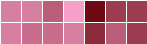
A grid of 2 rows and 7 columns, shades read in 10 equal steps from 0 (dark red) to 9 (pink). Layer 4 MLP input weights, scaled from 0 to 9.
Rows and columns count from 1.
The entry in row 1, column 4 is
9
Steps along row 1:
same down up down up same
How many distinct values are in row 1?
5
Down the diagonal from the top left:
7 6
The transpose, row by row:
7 7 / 7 6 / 5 6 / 9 7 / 0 2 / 3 5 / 3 3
